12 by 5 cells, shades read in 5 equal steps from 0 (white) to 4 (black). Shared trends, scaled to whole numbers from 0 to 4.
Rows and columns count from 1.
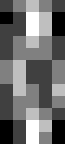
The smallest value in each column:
2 1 0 1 1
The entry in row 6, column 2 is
1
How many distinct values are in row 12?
4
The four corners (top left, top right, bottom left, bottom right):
3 3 4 4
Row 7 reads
2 1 3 3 2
